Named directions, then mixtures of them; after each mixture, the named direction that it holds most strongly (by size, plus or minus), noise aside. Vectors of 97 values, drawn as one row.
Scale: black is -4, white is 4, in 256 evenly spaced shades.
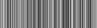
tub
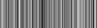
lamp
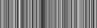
lamp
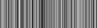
lamp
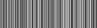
tub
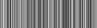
tub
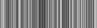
lamp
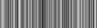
lamp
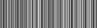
tub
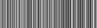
tub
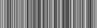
tub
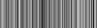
lamp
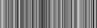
lamp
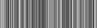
lamp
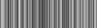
lamp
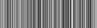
tub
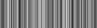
tub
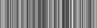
tub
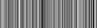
lamp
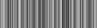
tub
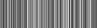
tub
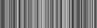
lamp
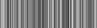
tub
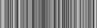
lamp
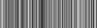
lamp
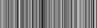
lamp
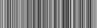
tub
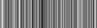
lamp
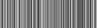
lamp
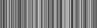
tub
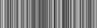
tub
